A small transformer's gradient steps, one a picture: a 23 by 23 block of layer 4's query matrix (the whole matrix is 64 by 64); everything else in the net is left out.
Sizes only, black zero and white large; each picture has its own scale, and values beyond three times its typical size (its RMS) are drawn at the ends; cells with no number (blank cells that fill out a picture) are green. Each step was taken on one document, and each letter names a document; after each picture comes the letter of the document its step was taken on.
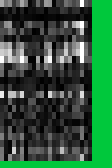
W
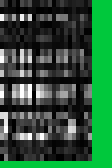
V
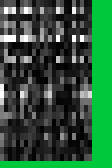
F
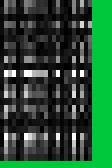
F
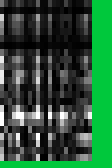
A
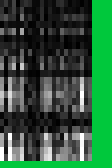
W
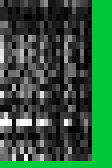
V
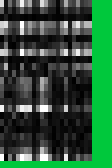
V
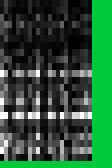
A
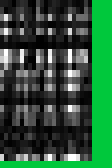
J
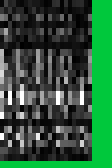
A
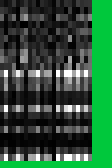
J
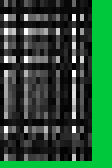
F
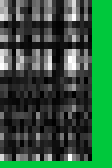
J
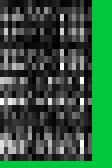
W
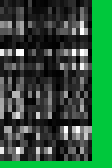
W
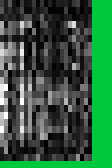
V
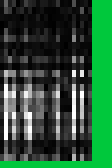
F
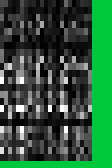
A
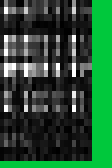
F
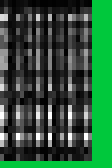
J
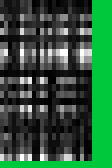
V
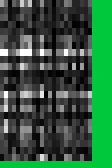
V
